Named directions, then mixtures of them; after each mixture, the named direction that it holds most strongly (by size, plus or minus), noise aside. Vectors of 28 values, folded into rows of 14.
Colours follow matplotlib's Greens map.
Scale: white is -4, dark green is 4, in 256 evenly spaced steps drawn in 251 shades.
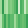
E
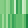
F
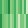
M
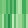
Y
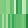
F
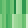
F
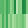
F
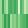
E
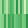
E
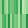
E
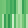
Y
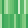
E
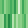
Y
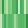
E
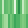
F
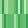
E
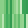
Y
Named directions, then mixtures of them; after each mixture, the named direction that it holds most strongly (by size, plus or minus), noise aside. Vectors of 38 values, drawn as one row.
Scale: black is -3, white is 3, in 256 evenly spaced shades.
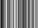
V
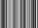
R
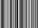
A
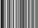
V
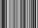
R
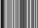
V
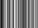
V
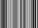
R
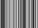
R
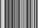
R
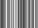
V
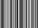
A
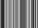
R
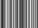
A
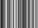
V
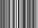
A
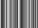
A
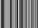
A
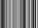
R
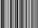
A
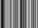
A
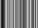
V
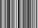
A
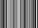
R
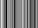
V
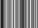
V
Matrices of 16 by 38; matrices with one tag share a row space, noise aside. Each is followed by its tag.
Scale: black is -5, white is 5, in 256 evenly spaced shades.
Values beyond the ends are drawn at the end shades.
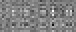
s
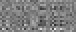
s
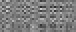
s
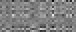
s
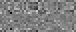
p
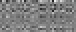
s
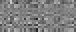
p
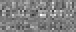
s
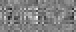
p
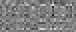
s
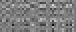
s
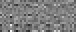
p
